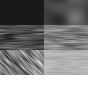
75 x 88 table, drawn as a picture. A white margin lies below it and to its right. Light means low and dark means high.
The table splits into 3 rows of 2 panels. Panel 1,1: very high, flat. Panel 1,2: high, smooth. Panel 2,1: high, streaked across. Panel 2,2: middling, streaked across. Panel 3,1: middling, slanting down to the right, strong in contrast. Panel 3,2: low, streaked across, faint in contrast.
